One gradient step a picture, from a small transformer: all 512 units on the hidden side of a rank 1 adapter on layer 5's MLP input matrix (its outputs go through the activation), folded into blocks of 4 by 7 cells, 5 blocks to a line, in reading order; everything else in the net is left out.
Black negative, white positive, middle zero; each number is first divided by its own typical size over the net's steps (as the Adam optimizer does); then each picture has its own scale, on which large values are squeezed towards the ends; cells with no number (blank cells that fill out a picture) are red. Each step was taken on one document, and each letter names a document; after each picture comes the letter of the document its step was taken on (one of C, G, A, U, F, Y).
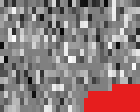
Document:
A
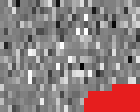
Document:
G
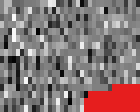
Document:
G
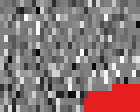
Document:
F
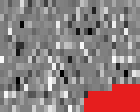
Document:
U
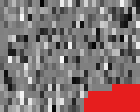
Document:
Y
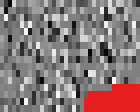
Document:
Y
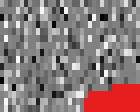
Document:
F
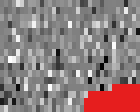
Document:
G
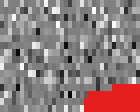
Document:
U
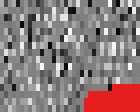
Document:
A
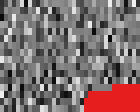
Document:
F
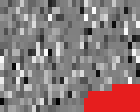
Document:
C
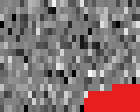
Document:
C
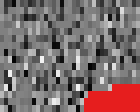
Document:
F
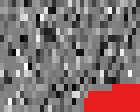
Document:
Y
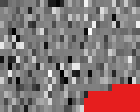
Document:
U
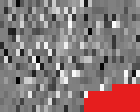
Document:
G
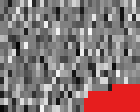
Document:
F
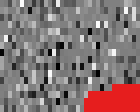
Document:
C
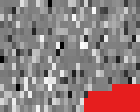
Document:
C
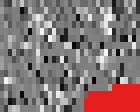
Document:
Y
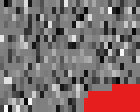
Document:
Y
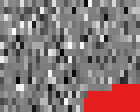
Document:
U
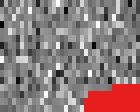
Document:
U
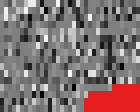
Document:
Y
